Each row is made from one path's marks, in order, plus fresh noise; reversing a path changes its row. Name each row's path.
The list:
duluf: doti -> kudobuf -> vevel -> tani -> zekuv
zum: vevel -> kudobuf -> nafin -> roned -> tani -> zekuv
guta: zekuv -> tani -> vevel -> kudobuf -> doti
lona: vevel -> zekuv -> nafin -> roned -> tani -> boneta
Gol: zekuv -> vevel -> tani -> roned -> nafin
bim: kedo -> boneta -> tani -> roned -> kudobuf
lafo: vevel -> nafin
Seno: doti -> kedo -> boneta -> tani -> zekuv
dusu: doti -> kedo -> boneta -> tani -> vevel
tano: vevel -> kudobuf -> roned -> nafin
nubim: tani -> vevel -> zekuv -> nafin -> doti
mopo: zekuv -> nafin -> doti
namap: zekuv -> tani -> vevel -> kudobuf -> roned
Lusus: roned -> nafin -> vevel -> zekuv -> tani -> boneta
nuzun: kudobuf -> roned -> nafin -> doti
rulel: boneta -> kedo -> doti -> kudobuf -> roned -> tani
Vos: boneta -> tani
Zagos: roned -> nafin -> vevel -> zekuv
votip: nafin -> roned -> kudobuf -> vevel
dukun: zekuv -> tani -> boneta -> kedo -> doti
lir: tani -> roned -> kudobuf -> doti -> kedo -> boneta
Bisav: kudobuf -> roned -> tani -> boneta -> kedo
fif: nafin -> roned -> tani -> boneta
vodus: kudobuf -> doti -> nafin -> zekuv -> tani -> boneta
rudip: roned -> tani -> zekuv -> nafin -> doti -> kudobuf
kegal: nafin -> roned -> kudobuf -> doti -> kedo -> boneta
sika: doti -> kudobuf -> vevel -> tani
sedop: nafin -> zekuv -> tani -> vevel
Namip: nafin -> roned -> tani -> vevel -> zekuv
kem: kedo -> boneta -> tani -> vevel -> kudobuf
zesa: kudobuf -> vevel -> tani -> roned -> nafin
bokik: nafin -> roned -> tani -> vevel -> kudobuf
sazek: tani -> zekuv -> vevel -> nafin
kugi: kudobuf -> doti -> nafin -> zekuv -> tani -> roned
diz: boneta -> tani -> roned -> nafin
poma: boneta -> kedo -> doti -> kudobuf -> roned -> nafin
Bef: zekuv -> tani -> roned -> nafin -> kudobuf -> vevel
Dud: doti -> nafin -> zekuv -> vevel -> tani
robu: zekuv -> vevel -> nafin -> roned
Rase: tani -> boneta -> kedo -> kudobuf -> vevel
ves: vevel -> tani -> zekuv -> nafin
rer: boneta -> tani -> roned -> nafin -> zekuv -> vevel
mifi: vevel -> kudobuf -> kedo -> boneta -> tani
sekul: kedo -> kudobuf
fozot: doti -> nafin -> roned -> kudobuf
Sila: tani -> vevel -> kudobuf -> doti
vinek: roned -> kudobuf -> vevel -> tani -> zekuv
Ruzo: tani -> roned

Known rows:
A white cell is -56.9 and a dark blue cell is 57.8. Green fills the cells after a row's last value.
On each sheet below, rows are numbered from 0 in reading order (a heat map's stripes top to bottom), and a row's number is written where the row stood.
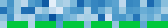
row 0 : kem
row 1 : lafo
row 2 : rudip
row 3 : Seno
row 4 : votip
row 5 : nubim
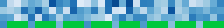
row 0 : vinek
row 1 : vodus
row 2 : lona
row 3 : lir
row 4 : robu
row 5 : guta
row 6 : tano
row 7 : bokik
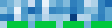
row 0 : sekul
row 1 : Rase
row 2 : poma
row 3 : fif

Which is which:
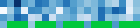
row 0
mopo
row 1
dusu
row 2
dukun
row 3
rer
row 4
Sila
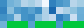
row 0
zum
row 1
Bisav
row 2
namap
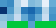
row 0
mifi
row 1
zesa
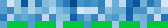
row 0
nuzun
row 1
sazek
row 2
Dud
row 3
Gol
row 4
kegal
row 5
ves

